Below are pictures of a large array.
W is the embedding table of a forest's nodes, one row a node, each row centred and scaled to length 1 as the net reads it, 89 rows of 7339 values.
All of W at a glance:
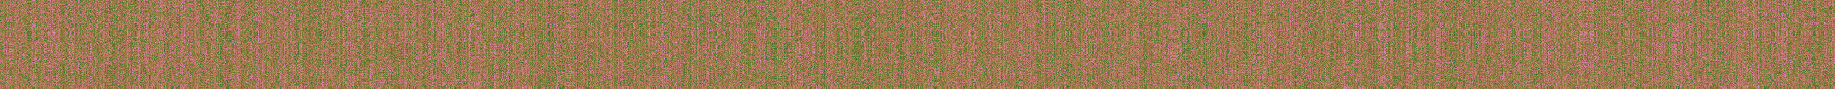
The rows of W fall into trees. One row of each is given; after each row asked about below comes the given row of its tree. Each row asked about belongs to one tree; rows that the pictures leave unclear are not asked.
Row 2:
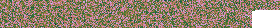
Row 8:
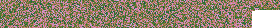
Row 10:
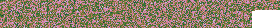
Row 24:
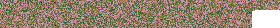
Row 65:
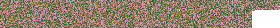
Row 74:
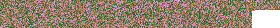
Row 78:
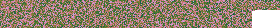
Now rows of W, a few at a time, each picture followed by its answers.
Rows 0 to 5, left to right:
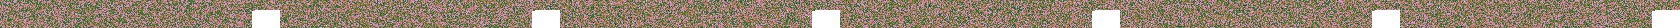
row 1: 2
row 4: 78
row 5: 2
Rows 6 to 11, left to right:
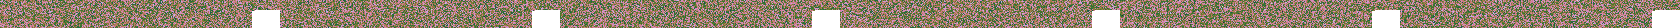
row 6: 24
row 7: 65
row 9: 24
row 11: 2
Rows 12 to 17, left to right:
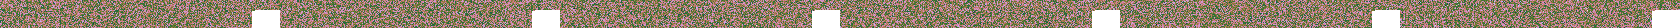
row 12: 8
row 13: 24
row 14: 74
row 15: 74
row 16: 10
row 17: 65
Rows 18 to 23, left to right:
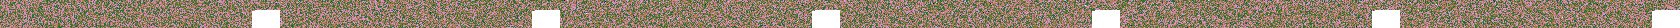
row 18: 78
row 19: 65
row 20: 10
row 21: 8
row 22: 74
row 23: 24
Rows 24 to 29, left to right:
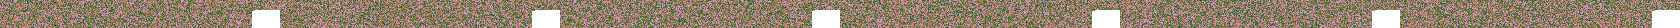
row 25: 8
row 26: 24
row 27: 8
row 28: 78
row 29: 78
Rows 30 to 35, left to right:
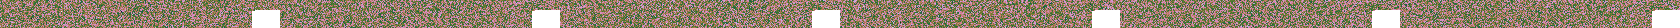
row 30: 2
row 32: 24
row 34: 24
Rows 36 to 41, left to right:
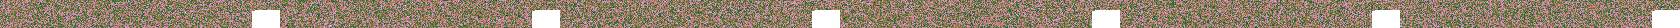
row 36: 78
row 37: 74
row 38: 24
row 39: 2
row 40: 24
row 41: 65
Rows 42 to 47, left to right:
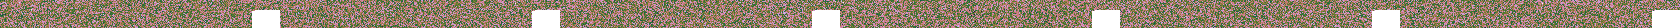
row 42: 10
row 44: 78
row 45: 74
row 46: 78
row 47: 74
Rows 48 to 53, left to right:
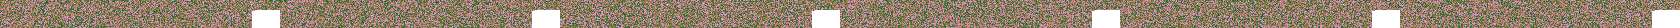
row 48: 78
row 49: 78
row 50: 65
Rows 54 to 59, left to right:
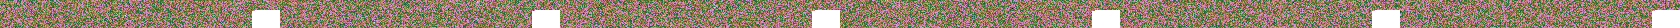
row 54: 24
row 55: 74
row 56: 78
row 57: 8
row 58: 78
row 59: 78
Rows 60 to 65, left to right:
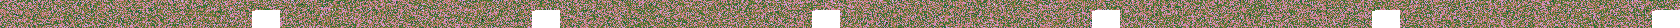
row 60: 24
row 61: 65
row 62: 24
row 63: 78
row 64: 2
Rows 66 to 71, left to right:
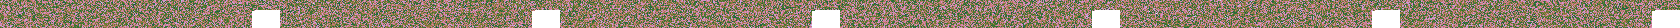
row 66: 24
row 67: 65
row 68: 8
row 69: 74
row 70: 65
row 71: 8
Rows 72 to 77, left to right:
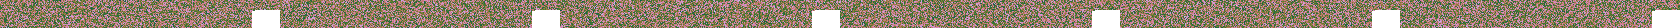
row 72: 2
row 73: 8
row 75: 8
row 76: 78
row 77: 8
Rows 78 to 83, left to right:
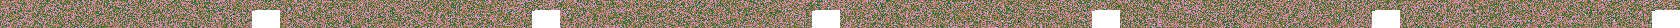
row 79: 24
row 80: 24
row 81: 78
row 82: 8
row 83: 10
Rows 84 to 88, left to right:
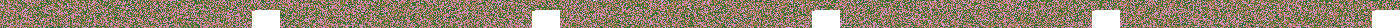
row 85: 8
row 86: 65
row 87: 65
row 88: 65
